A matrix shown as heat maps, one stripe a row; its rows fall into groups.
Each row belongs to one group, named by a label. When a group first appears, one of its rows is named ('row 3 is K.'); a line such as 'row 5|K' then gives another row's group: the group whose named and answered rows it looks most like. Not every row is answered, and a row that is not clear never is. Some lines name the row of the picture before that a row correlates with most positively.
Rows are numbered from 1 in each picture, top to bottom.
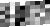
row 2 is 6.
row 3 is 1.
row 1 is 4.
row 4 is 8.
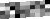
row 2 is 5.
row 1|4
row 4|1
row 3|1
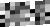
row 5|8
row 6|4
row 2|8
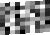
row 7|8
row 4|4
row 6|4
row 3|4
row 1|4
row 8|8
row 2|1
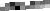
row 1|5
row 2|1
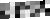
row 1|6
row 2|6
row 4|4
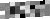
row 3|5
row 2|5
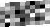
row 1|5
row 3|1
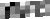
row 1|5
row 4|8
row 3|8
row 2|8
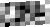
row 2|6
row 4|6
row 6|8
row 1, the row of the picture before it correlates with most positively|3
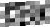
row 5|5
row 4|6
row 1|1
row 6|8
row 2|5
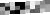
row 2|8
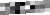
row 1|1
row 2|5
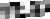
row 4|6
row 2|4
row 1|5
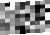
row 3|4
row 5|6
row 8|6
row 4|6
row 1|8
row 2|6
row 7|1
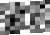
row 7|8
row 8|5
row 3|1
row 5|5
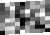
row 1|1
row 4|1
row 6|8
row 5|6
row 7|6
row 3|4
